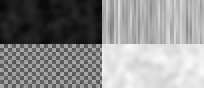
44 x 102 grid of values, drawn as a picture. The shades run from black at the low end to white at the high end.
It is made of 2 by 2 panels. Panel 1,1: very low, blotchy, faint in contrast. Panel 1,2: high, streaked downward. Panel 2,1: middling, checkered, strong in contrast. Panel 2,2: very high, blotchy, faint in contrast.
